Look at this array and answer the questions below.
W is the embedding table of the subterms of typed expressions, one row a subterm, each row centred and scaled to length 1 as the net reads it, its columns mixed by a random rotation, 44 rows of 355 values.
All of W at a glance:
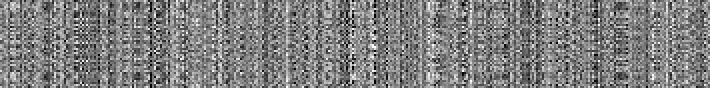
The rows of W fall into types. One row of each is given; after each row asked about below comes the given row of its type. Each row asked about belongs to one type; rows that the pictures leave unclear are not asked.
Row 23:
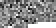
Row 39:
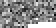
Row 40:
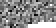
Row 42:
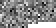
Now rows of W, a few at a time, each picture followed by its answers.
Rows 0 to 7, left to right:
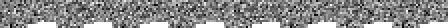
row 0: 40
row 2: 42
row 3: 39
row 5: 40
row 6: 39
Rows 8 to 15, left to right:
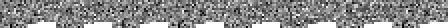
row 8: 40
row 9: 42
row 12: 42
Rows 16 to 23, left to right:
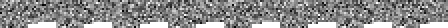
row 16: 42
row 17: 23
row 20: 39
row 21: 42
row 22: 23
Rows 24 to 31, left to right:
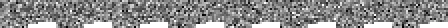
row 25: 39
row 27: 40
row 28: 23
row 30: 42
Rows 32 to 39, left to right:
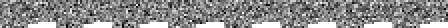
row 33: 40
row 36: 42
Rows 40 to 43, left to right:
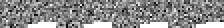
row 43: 40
